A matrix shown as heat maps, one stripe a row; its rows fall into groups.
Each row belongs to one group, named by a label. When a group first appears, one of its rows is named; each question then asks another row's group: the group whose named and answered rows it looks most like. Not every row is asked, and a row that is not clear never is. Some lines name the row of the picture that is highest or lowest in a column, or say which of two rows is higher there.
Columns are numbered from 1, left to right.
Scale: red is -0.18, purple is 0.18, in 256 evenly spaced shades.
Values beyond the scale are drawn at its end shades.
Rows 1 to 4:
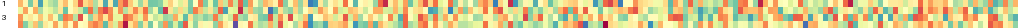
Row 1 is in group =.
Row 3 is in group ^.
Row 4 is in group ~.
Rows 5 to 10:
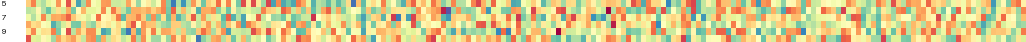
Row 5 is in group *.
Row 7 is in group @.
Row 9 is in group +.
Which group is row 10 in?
^
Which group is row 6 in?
+
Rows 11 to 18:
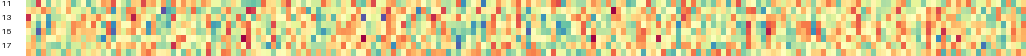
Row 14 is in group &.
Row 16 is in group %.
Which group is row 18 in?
*
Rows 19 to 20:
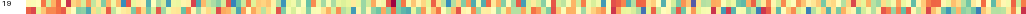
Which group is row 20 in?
*
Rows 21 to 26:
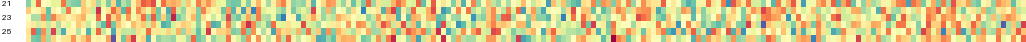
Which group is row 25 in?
*
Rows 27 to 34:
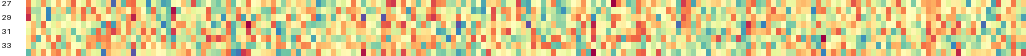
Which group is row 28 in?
&
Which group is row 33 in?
^
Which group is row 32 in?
*
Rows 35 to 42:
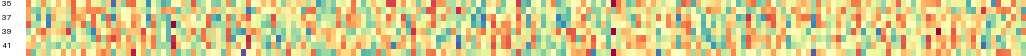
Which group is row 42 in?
~
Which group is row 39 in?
@
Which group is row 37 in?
&
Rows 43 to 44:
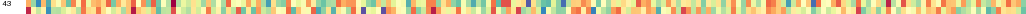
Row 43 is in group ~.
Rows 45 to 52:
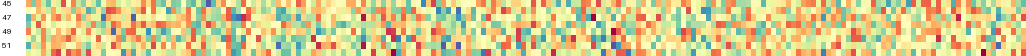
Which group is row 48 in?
+
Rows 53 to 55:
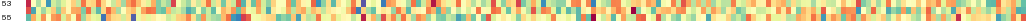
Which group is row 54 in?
^
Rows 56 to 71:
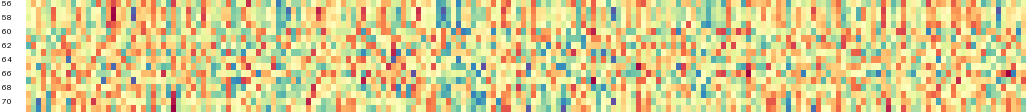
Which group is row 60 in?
+
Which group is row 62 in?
+
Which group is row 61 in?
^
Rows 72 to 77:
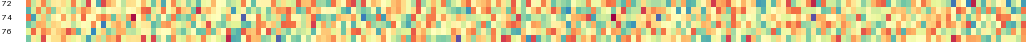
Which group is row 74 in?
~
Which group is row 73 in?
+
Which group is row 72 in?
^
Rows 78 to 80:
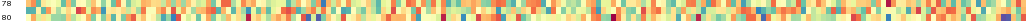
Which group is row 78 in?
*
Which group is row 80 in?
=
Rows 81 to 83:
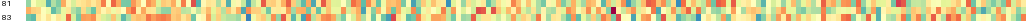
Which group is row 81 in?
+
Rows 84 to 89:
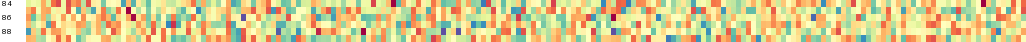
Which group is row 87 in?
&
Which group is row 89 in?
*
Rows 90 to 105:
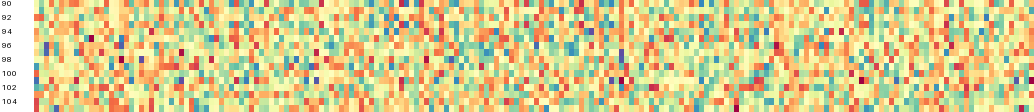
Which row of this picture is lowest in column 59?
98
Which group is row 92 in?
*
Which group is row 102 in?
+
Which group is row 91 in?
^
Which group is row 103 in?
*
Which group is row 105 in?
^
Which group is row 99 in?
+
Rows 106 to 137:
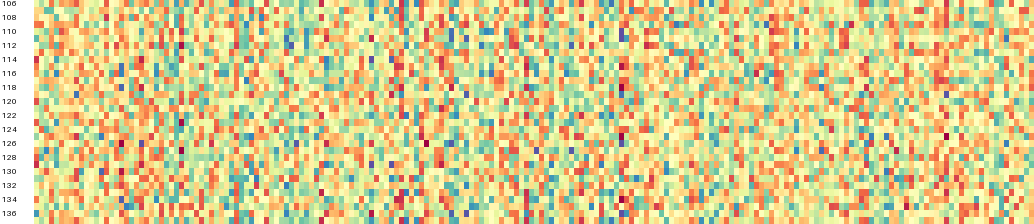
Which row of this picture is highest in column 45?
131
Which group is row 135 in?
+
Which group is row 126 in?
&
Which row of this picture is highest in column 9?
119
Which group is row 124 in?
*
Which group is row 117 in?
*
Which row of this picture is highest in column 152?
135
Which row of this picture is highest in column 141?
135
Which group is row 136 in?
@
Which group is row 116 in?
&
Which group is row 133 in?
@
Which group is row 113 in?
*
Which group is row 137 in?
@
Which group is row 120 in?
^
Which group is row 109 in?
*
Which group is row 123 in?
&
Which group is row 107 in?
*
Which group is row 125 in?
@
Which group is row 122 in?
@
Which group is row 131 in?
+
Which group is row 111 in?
@
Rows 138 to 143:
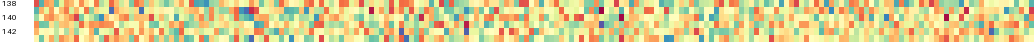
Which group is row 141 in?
~
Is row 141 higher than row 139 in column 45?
Yes
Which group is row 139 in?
%
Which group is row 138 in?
^
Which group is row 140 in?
@
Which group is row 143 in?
~
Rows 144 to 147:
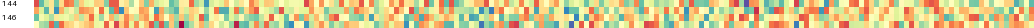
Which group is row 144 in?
^
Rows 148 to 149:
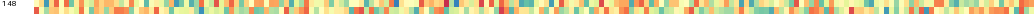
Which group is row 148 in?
*
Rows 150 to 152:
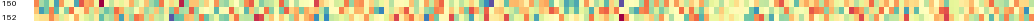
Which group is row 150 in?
&
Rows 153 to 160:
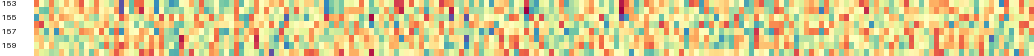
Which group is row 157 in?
&
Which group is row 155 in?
@
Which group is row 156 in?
*
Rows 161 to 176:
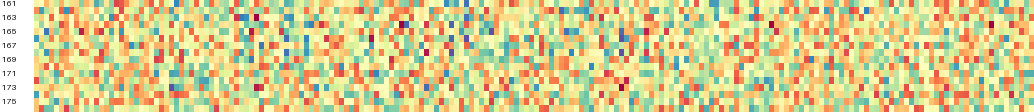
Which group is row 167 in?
+
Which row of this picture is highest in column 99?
166
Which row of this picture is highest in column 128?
164
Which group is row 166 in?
@
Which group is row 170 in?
*
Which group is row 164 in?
~
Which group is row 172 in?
^
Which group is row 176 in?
*
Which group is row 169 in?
+
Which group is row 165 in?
%
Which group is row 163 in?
%
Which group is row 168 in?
@
